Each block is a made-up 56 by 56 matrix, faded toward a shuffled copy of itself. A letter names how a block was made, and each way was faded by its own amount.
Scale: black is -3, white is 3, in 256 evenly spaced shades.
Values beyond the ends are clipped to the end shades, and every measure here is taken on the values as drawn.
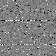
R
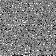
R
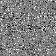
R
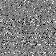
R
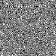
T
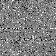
R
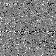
R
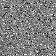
R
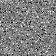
R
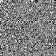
T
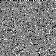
R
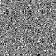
T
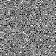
T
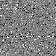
R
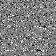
R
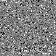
R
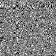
T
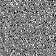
R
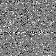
R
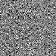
T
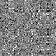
T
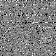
R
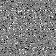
R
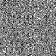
T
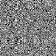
T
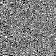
T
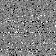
R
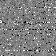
R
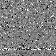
R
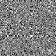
T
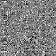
T
